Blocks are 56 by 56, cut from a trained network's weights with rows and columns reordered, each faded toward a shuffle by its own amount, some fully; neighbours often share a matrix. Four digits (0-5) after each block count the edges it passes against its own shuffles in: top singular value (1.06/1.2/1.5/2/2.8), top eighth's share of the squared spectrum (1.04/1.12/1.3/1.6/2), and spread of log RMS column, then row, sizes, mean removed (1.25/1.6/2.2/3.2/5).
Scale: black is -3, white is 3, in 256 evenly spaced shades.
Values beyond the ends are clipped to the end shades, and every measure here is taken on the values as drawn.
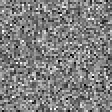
0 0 0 0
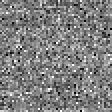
1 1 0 0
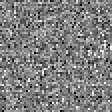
0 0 0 0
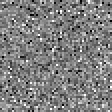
0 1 0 0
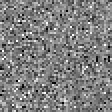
0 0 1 0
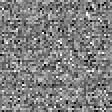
2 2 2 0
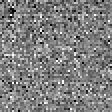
1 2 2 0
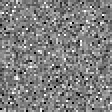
0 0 0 0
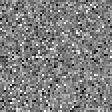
0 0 0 0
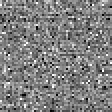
1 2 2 0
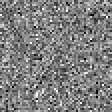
2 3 2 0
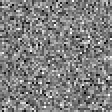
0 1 0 0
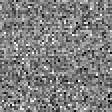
1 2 1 0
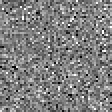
0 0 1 0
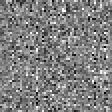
3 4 3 1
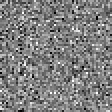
2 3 2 1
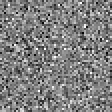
2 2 1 1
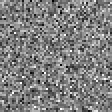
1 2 0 0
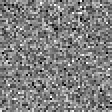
0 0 0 0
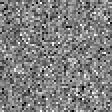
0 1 0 0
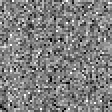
1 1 0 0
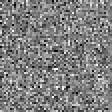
2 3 2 1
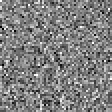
2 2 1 1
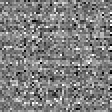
2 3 2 1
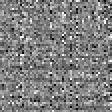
2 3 3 1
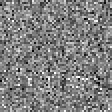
3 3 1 2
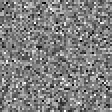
0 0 0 0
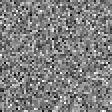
2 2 0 0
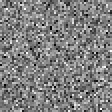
1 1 0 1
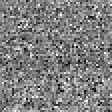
1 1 1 0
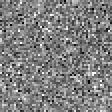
1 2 1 1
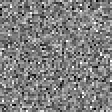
0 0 0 1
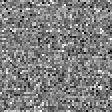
0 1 0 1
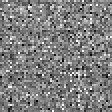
1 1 1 0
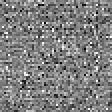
2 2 2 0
